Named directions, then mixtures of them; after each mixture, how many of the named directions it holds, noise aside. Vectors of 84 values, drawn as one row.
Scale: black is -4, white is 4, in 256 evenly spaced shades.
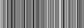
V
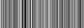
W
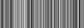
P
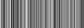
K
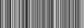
one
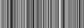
two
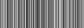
three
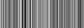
one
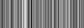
three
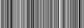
two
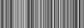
one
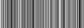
three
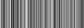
one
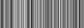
one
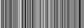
two
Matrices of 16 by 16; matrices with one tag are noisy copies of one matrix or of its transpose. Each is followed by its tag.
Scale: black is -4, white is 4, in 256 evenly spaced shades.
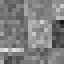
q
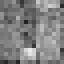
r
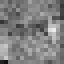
r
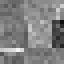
q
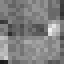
r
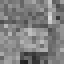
q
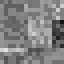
q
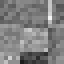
q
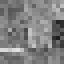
q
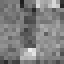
r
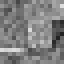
q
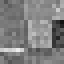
q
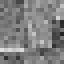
q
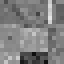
q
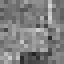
q
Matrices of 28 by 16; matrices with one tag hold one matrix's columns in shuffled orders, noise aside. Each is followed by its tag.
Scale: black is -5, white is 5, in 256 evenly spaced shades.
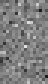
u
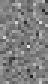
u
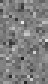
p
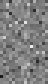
u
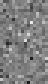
p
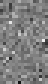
p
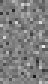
u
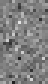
p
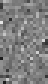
p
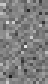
u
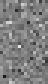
u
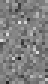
p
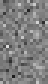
u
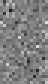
u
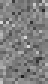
u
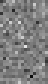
u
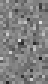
p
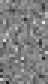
p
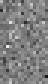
u
